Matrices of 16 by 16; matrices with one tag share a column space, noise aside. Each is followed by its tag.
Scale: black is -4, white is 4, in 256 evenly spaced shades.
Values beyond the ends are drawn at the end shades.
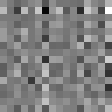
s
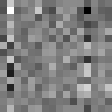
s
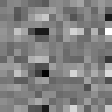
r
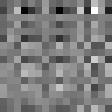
s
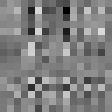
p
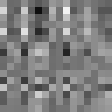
p
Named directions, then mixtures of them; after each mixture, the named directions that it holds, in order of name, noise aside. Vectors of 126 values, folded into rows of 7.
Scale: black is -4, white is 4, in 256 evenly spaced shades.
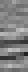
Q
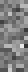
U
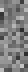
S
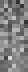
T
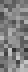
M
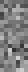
M, U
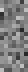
S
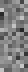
S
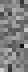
S, U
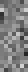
M, S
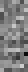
Q, S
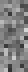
M, U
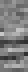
Q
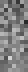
T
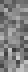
M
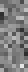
M, S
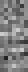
Q, T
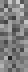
T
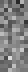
T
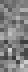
M, Q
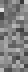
S
